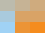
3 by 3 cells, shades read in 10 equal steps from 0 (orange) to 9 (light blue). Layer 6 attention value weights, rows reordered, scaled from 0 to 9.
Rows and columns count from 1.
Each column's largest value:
9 5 4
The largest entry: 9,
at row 3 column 1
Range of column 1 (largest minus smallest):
3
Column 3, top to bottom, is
4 3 0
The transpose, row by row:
6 8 9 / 5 3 1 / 4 3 0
